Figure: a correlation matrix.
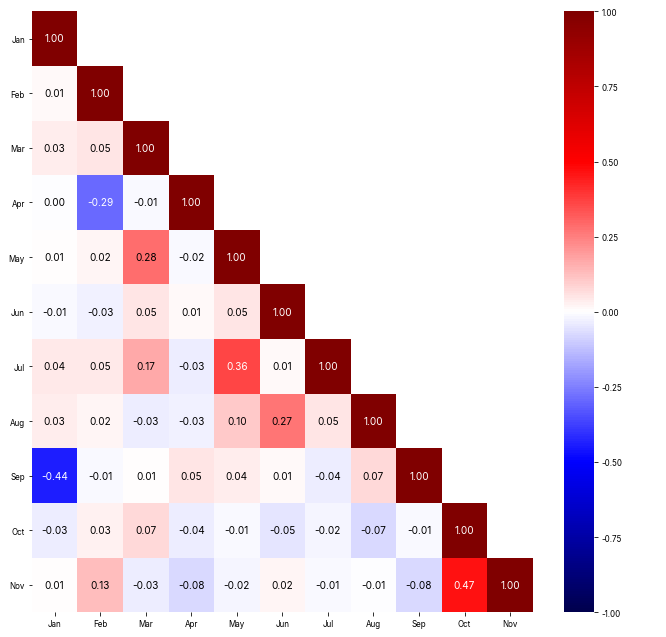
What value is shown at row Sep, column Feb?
-0.01
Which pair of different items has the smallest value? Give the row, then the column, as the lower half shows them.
Sep, Jan
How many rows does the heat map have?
11
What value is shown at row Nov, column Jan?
0.01
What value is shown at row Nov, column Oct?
0.47
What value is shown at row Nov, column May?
-0.02
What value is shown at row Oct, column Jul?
-0.02
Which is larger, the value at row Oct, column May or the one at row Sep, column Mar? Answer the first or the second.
the second
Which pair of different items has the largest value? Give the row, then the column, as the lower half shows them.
Nov, Oct
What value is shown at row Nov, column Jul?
-0.01
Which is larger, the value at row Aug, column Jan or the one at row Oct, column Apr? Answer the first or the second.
the first
